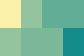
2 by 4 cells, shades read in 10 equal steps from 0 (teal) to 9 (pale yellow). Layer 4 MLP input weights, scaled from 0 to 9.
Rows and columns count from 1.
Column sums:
14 9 7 3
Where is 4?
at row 2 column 2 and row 2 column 3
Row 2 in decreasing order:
5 4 4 0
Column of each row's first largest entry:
1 1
